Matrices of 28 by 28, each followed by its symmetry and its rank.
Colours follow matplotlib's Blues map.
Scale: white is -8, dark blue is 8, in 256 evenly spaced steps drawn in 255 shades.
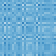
symmetric, rank two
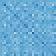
symmetric, rank five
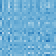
neither, rank three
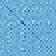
symmetric, rank five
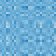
antisymmetric, rank two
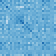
symmetric, rank five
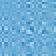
antisymmetric, rank two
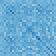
symmetric, rank five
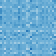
neither, rank three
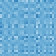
antisymmetric, rank two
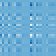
neither, rank one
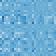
neither, rank three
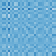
symmetric, rank two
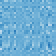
neither, rank three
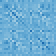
symmetric, rank five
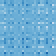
antisymmetric, rank two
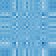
symmetric, rank two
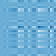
neither, rank one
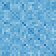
symmetric, rank five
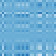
neither, rank one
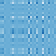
neither, rank one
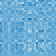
neither, rank three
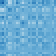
symmetric, rank two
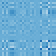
symmetric, rank two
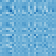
symmetric, rank two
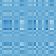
neither, rank one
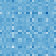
antisymmetric, rank two
